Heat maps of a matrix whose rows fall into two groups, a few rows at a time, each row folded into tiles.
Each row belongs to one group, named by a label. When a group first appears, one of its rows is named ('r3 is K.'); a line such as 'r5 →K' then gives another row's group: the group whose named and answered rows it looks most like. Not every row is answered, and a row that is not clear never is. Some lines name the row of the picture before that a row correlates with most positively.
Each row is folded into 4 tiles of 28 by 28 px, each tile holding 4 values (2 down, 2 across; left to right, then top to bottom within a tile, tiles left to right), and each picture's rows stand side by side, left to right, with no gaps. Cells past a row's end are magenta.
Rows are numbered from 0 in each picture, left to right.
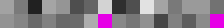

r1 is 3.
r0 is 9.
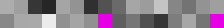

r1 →3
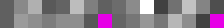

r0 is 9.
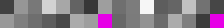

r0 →3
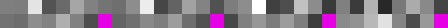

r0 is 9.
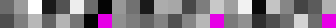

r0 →9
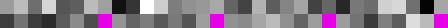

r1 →3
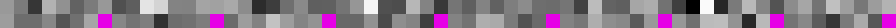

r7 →3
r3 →9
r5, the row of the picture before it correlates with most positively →2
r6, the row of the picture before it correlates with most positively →2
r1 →3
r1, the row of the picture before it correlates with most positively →1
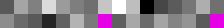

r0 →3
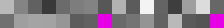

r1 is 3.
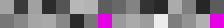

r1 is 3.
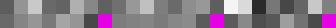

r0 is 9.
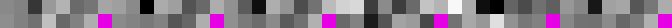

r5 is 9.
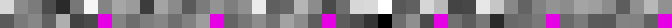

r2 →9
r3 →3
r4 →3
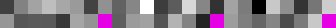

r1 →9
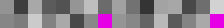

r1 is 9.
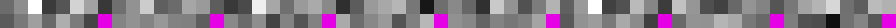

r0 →9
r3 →3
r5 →9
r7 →3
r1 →9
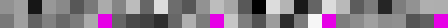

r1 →3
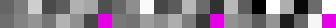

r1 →9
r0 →9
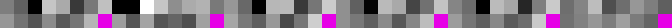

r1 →3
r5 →9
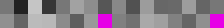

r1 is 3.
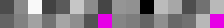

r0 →9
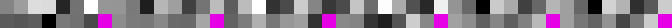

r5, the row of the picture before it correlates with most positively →1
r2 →9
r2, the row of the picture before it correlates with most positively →0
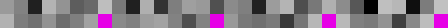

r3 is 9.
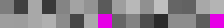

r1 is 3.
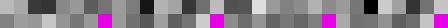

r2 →3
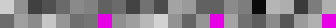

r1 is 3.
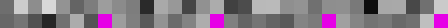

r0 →3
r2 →3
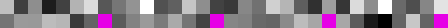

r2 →3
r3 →3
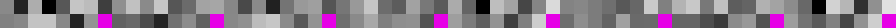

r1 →3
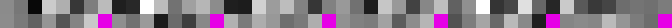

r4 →9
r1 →3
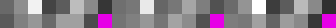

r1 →9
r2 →9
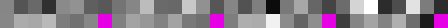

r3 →9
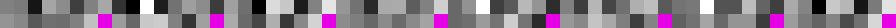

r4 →9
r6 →9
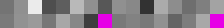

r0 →9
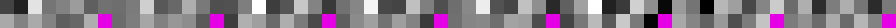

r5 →9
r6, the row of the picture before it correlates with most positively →1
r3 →9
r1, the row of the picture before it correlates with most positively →0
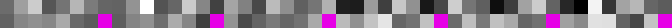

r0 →9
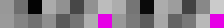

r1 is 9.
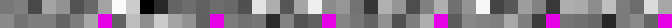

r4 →9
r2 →3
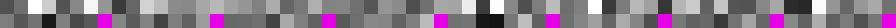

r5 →9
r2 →3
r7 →3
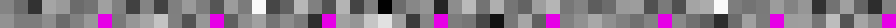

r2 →9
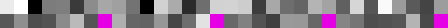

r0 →3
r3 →3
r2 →3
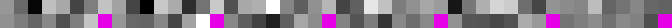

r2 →3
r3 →3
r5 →9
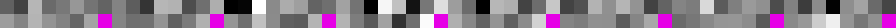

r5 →3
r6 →9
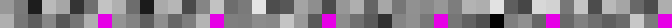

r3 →3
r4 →3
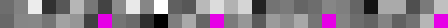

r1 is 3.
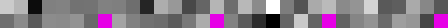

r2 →3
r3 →9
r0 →3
